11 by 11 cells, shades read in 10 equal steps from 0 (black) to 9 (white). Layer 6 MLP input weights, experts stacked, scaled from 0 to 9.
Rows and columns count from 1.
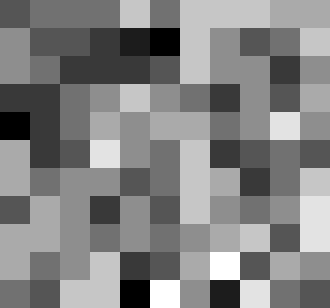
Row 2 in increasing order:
0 1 2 3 3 3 4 5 5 7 7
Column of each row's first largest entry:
5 7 7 5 10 4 7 11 11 8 6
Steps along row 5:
up up up down up same down up up down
